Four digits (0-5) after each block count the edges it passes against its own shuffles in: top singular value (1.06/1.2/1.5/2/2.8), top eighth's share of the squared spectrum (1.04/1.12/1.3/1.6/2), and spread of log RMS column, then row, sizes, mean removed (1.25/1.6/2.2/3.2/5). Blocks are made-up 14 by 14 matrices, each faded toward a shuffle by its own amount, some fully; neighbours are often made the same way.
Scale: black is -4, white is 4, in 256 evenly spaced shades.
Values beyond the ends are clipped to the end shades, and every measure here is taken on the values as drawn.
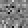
1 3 0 1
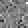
0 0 0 0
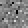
0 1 0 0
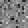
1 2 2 0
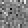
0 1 0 0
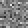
2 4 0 0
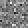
1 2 0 0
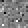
0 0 1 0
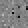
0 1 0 0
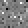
0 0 0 0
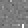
2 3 0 0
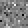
0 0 0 0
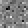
0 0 0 0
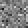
0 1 1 0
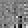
3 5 1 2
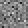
1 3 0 0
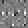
2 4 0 1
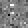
2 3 0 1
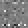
2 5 1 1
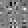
3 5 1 2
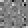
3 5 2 0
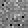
1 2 0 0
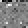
2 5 0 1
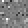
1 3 0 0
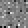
1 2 0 0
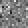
0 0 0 0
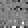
2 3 0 1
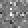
2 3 1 1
